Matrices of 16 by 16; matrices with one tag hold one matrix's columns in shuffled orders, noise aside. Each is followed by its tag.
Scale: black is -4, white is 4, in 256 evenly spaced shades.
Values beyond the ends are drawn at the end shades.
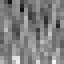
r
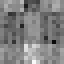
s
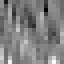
r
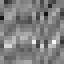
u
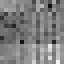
s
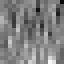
r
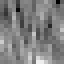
r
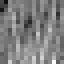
r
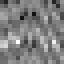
u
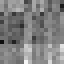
s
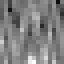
r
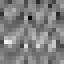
u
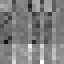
s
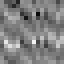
u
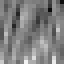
r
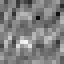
u
